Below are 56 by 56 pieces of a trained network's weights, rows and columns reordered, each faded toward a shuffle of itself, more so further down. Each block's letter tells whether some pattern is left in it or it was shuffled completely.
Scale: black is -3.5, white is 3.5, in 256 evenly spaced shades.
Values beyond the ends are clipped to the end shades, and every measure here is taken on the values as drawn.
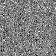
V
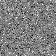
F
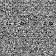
V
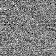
V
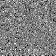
V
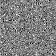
V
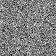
F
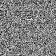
V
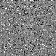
V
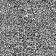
V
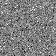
F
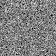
F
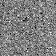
V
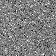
F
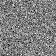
F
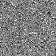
V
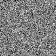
F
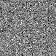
F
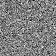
F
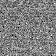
V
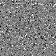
V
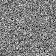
F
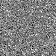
V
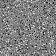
F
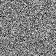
F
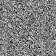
F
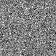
F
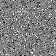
F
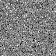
F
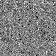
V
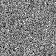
F
